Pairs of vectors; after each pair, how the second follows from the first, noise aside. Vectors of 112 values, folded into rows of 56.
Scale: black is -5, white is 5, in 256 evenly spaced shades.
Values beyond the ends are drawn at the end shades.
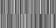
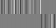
partly zeroed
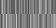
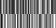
scaled up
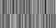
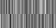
reversed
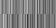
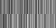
negated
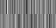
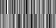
scaled up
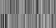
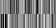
scaled up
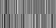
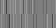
partly zeroed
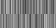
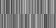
negated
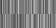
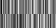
scaled up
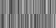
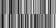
scaled up
